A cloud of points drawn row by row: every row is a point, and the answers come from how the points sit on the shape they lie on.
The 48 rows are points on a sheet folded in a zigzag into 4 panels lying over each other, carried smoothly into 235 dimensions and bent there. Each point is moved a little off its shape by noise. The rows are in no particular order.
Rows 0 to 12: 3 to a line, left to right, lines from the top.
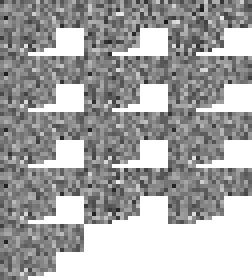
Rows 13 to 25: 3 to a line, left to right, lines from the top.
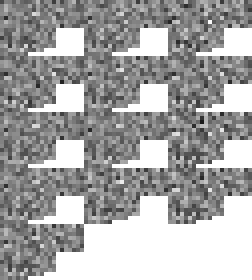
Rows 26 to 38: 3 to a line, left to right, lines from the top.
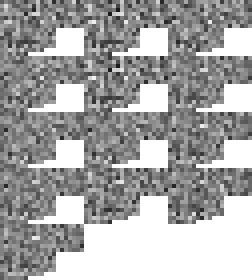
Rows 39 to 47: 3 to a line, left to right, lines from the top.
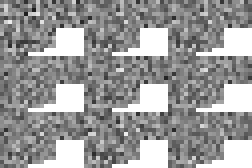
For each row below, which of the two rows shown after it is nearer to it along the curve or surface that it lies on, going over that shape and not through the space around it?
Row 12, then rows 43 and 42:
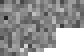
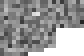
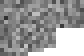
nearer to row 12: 42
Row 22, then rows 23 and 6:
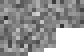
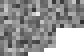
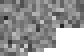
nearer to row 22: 23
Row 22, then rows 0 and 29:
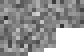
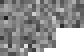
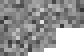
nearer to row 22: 29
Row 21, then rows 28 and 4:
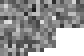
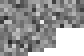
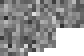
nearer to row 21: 28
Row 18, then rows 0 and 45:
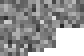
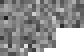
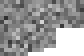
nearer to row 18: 45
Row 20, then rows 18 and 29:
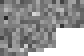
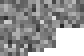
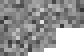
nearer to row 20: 29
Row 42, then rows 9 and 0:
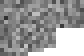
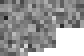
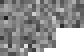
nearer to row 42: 0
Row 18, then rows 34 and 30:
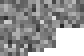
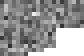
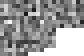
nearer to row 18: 30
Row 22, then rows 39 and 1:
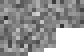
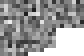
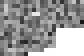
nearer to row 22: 1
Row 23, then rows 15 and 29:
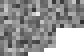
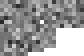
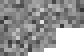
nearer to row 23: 29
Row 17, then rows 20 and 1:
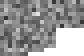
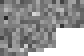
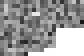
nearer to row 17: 1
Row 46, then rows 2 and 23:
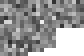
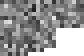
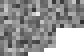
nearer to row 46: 2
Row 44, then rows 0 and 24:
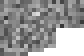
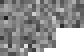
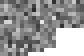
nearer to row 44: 0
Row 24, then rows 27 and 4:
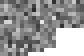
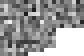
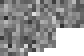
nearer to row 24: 27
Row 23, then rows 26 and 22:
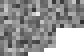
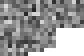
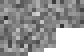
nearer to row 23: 22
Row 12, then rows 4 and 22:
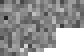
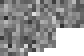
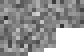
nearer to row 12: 4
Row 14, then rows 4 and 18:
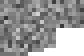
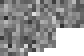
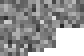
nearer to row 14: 4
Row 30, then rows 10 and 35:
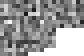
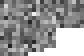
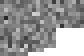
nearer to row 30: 35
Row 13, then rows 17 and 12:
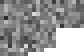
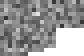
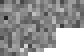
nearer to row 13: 17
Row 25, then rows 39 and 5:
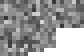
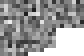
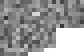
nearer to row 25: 39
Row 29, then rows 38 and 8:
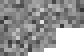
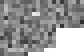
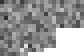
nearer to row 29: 38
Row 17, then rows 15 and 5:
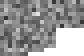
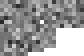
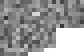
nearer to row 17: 5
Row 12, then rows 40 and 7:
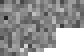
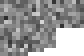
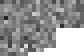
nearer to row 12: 7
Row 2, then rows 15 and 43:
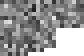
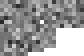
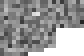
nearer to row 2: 15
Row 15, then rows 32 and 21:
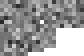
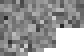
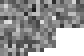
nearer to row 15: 21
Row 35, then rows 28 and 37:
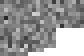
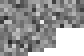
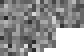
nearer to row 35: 37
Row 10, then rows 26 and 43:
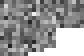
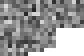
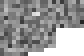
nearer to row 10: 43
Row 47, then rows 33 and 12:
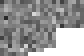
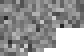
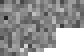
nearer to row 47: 12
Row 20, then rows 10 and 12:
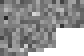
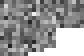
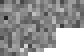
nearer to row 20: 12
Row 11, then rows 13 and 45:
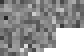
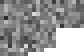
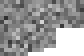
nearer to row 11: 13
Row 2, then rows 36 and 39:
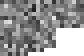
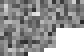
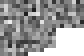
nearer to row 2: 39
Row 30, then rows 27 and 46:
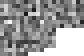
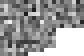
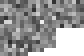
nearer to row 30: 27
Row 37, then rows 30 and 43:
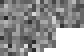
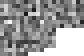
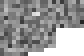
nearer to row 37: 43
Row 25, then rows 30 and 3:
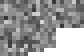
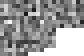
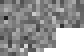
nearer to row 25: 30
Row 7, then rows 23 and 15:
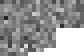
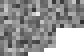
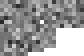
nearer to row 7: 23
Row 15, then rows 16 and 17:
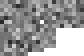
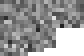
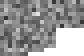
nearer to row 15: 16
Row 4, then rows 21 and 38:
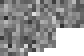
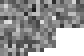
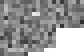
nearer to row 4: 38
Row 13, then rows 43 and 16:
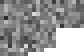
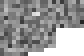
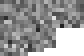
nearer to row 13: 43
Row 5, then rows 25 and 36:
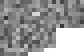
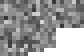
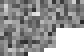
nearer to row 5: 36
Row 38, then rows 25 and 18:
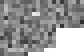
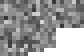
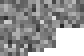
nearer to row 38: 25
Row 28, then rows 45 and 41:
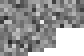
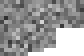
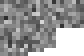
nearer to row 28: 41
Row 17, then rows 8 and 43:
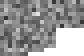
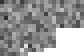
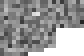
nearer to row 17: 43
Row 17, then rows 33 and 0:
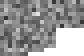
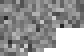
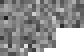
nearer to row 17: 0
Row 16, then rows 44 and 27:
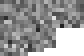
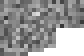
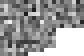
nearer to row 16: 27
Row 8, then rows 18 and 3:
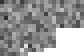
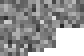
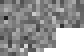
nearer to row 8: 3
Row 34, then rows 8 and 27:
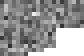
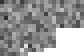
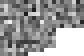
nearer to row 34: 8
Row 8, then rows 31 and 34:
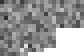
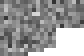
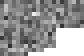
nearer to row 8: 34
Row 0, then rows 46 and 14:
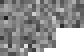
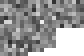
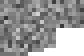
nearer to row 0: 14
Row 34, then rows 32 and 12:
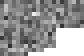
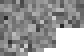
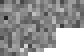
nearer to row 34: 12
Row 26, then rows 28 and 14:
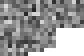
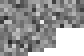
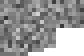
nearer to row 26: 28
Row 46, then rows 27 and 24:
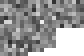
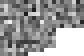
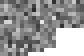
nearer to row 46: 24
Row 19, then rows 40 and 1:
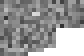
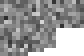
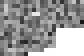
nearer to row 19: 1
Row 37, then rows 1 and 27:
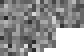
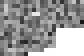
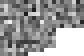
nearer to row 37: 1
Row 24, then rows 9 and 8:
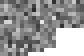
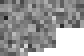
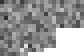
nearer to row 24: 9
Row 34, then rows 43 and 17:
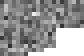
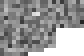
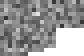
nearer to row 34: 43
